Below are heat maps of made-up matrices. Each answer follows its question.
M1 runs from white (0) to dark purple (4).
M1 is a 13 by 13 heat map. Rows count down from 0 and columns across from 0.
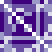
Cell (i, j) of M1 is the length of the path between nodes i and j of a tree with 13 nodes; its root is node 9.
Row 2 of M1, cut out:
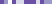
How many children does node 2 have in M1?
2
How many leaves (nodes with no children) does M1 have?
8
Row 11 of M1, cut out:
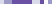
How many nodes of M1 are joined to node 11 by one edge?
3
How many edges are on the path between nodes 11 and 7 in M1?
3
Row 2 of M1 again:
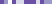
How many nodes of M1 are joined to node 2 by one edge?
3
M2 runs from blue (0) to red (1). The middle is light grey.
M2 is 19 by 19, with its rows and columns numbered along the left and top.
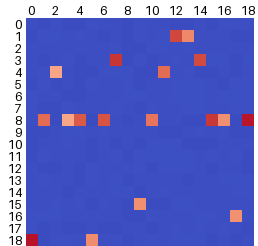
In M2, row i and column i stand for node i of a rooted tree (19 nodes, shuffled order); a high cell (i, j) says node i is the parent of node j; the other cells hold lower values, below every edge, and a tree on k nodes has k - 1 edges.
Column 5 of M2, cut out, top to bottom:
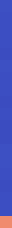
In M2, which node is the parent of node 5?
18
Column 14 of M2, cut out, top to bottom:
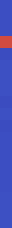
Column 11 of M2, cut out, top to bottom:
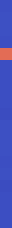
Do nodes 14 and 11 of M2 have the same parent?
no
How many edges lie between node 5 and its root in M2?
2
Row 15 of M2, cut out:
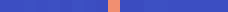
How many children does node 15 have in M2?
1
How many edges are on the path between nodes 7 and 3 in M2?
1
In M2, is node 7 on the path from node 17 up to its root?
no
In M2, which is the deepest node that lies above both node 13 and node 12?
1
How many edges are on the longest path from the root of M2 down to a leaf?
2
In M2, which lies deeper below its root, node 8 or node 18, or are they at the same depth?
node 18
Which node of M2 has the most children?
8
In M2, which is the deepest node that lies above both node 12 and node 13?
1
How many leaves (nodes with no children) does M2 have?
12
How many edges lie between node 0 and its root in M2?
2
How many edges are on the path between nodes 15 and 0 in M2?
3
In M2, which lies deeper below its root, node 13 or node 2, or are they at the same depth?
the same depth
